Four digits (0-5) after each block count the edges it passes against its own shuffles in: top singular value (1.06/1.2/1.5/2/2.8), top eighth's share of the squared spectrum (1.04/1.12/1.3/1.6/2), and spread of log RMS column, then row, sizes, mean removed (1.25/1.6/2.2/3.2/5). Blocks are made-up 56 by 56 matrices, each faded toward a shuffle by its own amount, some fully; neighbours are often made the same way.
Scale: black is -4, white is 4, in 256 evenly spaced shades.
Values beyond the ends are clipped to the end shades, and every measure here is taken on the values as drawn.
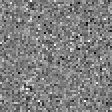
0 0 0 0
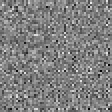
4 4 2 2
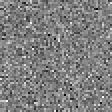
1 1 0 0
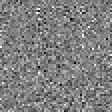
3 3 1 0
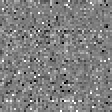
3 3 1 1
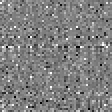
4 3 1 2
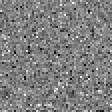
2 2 0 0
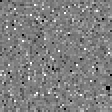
2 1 0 0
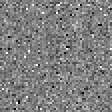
2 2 0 1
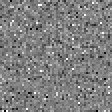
2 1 0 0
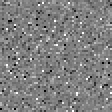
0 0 0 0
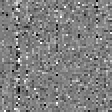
2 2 2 0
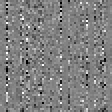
2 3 4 0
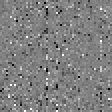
2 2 2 0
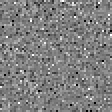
1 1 0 0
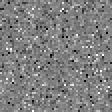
0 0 0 0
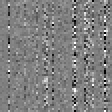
3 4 4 0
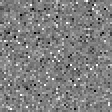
0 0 0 0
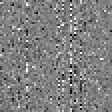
2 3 3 0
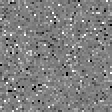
0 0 0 0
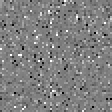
2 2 0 0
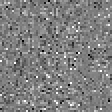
3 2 1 0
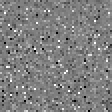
2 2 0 0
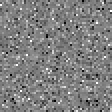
2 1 0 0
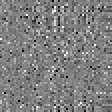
4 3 1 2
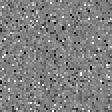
2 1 0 0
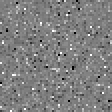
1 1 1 0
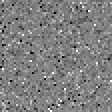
2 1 0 0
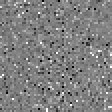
2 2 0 0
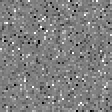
0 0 0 0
